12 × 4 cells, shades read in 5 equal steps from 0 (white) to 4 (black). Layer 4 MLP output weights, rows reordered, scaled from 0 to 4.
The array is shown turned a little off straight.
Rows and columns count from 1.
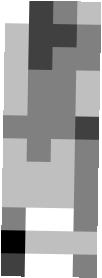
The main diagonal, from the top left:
0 3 2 1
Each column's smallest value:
0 0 0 1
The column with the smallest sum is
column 3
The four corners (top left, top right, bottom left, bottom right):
0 1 3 2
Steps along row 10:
down same up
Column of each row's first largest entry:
2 2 2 2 2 4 2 4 4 1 1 1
